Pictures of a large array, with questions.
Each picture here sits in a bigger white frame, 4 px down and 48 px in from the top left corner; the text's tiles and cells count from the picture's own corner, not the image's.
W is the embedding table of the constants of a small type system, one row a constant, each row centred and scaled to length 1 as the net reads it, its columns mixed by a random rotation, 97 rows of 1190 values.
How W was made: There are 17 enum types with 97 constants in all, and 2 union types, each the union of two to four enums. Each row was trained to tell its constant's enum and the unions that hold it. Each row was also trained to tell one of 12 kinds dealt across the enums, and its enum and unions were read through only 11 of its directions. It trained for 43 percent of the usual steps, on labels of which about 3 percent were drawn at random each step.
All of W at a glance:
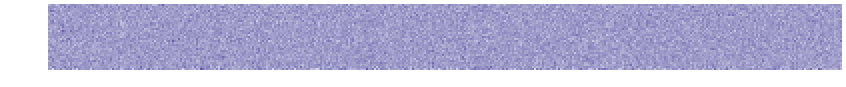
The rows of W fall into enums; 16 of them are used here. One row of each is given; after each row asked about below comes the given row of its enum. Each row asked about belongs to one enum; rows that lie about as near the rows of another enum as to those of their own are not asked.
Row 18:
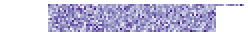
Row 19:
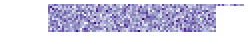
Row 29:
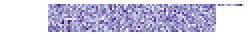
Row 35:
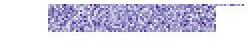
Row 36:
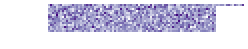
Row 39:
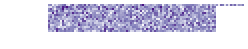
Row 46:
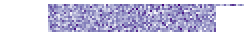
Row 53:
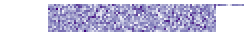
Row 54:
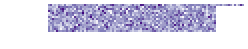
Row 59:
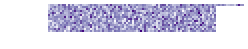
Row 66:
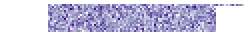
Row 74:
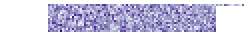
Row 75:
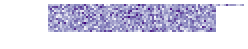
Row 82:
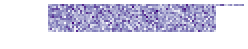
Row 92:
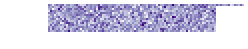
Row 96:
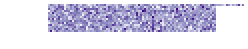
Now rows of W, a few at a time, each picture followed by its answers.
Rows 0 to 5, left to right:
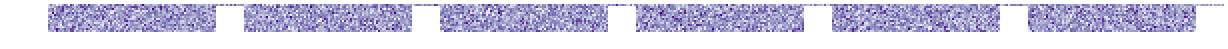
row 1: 29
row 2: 74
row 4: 82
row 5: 82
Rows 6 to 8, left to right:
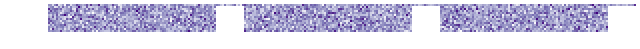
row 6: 74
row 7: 59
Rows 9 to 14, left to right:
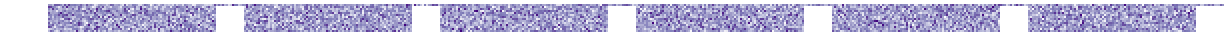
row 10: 29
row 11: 82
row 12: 75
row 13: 35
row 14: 75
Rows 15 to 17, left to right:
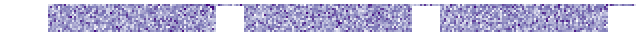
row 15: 29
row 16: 92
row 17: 29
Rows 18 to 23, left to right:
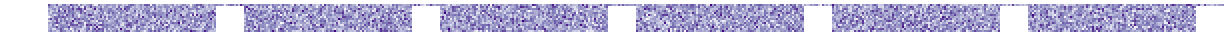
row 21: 92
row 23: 46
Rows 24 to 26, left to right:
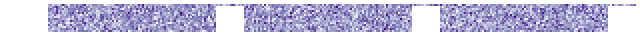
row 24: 39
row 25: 29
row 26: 39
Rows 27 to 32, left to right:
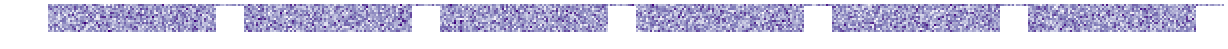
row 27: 59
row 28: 35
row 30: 59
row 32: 35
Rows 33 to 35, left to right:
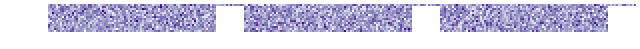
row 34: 53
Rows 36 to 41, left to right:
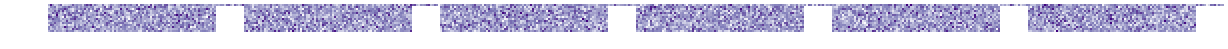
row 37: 18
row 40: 92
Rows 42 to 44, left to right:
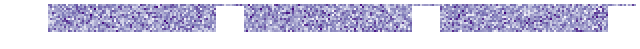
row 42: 59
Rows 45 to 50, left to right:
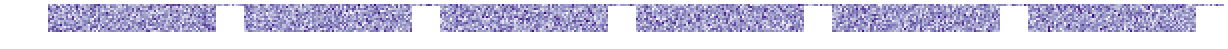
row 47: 59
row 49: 18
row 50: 82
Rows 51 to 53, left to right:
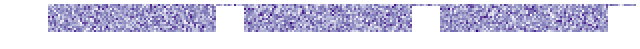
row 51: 92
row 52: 74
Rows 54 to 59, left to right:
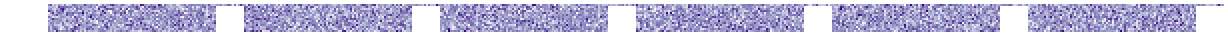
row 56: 54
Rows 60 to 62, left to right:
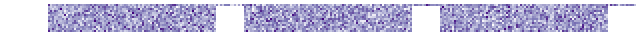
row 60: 92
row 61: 18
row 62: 29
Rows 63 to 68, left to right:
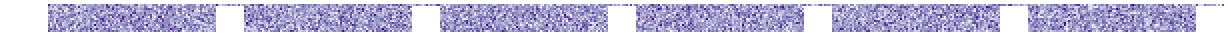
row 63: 66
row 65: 66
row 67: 53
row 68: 74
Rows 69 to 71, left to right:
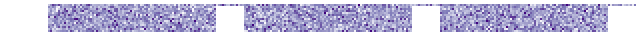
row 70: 82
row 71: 92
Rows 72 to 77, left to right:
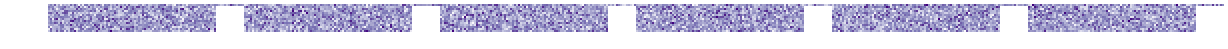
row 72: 18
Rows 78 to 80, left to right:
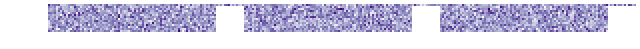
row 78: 36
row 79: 59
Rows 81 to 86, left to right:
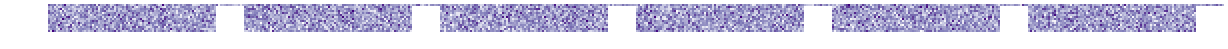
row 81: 35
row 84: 35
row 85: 39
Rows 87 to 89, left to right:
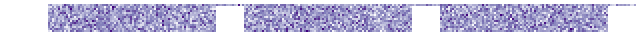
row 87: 66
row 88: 66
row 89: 36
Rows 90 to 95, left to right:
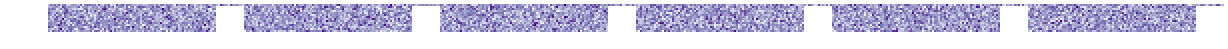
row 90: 35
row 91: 66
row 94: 66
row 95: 82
